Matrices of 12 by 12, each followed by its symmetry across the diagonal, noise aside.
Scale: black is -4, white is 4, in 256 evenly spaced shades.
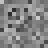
symmetric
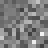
symmetric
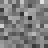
neither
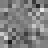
antisymmetric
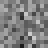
neither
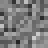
symmetric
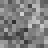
antisymmetric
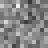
neither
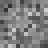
symmetric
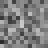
neither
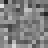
antisymmetric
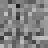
neither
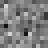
neither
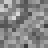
symmetric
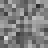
antisymmetric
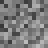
symmetric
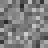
symmetric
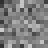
neither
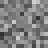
antisymmetric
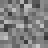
antisymmetric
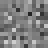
antisymmetric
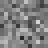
antisymmetric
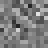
neither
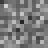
symmetric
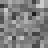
neither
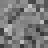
symmetric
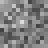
symmetric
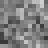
antisymmetric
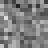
antisymmetric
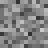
neither
